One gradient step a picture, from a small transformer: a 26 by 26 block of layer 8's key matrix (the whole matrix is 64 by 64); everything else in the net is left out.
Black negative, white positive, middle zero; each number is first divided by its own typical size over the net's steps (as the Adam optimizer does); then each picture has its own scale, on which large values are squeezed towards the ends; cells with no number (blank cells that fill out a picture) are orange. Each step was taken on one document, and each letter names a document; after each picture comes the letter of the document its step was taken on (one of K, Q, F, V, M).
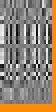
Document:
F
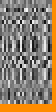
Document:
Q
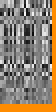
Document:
F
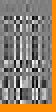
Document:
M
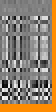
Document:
M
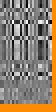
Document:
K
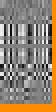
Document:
F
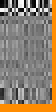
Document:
K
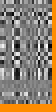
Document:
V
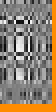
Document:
Q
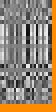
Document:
F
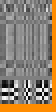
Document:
M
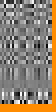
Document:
V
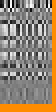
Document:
K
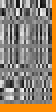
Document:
F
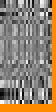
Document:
K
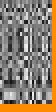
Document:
Q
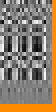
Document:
Q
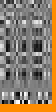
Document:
V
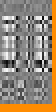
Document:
M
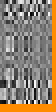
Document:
Q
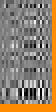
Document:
V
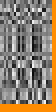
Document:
Q
